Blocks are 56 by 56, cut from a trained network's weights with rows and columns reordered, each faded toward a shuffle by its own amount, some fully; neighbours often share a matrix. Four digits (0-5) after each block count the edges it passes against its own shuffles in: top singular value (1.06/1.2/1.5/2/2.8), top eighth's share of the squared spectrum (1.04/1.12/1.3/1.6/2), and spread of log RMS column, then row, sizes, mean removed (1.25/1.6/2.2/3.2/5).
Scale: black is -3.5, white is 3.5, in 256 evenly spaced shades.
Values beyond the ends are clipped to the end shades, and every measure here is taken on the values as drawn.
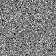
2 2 0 1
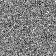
0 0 0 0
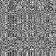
4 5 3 1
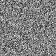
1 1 0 0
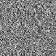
3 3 1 1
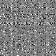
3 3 0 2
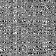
3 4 1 3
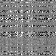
3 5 1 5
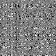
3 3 0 3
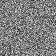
1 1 0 0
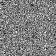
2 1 0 0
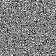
0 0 0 0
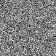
2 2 0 0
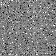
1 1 0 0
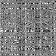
3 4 0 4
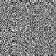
4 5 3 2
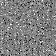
1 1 0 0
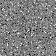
0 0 0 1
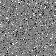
0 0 0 0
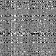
3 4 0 4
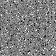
0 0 0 0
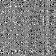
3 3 0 3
